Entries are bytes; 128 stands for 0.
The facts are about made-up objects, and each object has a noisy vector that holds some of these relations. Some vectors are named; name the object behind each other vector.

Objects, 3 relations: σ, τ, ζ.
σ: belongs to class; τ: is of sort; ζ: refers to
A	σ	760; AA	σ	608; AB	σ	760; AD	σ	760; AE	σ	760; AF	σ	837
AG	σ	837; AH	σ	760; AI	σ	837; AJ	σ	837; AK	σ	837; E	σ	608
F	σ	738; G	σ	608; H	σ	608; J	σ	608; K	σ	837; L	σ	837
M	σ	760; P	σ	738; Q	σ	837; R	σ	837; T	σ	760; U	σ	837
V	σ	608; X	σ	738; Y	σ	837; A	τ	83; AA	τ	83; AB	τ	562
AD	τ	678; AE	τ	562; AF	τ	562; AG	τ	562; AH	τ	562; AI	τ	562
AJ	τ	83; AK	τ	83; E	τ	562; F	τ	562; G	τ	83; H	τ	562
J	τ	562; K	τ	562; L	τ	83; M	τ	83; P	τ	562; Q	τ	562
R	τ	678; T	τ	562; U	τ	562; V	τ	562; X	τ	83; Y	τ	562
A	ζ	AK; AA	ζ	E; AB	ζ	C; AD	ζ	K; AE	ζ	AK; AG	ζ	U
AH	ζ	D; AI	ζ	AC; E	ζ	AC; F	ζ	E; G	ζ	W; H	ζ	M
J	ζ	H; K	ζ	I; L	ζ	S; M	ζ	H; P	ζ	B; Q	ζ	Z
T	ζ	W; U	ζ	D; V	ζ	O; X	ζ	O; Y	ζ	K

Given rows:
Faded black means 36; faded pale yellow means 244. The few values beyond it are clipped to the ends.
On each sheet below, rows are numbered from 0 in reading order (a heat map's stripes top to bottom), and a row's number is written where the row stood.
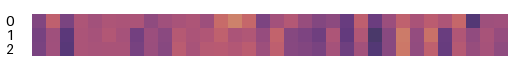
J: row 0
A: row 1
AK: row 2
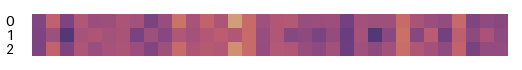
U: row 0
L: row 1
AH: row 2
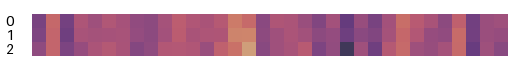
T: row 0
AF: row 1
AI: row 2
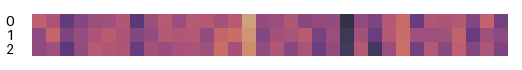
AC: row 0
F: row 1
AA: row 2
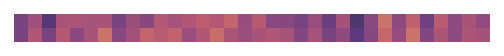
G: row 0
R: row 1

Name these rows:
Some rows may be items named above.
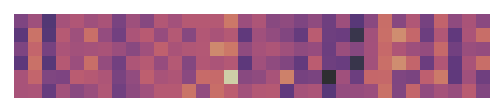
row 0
AJ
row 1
K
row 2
AG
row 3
K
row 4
E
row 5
D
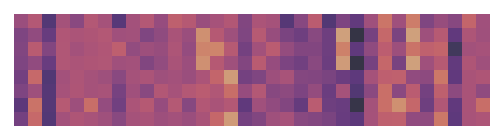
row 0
I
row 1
M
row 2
H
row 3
M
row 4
Y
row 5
L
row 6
K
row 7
Y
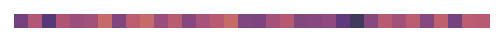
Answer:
AD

